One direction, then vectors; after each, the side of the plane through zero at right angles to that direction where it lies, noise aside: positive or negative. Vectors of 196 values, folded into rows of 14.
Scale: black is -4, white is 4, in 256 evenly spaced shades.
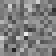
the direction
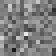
positive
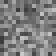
negative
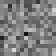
negative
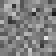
positive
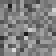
negative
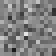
positive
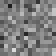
negative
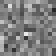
positive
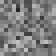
negative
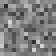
positive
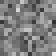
negative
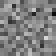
positive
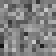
negative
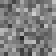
negative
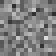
positive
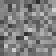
negative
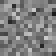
positive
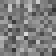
positive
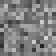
negative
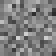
positive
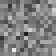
negative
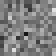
negative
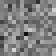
negative
